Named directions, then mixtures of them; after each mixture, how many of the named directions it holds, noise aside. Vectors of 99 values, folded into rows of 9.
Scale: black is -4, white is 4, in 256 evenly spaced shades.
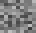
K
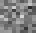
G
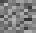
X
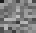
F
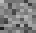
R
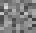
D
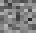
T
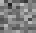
two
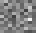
two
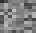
three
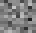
three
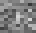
two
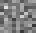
two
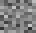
two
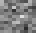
two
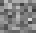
one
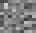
two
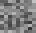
one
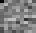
two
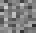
three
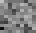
one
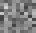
one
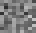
one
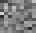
three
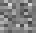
three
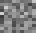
one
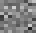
three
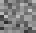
two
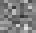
three
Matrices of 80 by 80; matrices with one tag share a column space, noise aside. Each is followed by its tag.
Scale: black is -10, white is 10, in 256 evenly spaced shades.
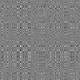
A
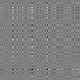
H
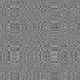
A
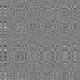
A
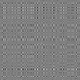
H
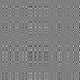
A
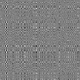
A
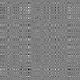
H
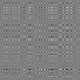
H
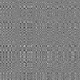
A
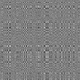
A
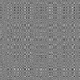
H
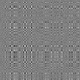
A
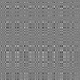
A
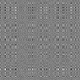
H
